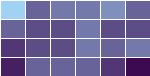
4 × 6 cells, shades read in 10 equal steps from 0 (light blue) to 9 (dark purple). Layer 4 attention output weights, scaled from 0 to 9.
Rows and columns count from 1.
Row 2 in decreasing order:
6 6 6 6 5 4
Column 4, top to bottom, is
4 4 4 5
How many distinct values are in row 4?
4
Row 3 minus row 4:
-1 1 1 -1 -2 -5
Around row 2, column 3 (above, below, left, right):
4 6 6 4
